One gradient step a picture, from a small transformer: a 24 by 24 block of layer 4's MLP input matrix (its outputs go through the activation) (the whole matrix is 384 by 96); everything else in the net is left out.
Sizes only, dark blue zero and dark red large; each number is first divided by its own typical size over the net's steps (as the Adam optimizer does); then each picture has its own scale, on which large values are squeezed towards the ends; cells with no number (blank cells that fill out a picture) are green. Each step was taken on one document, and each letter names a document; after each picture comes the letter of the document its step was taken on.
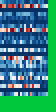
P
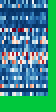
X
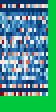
X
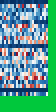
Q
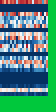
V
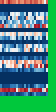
V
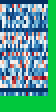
X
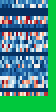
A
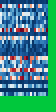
P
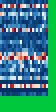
P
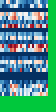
V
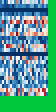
A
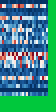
X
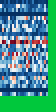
X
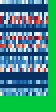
V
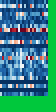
P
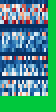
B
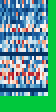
Q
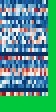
Q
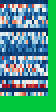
B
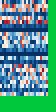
B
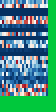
A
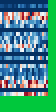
A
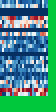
A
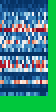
Q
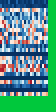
Q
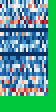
A
